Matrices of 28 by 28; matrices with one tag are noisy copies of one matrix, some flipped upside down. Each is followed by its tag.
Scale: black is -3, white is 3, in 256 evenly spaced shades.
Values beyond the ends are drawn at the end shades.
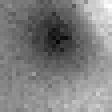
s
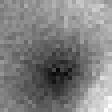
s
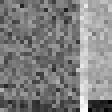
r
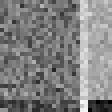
r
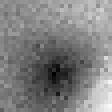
s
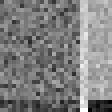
r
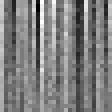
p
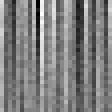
p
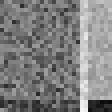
r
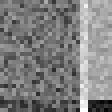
r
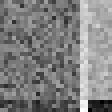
r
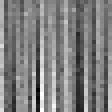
p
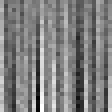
p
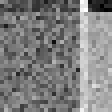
r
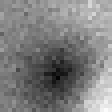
s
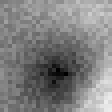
s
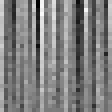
p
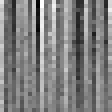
p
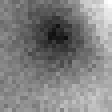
s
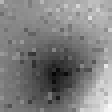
s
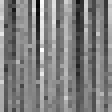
p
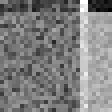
r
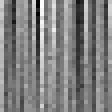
p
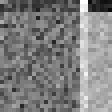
r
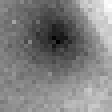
s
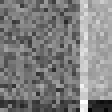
r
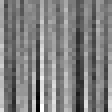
p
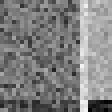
r
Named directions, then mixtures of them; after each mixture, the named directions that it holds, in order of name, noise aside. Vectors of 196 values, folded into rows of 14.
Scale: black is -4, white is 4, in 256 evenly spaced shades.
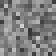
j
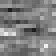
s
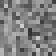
j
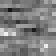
s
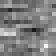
s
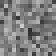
j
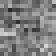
j, s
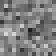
j, s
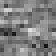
j, s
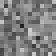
j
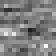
j, s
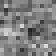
j, s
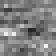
j, s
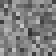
j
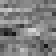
j, s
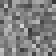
j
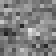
j, s
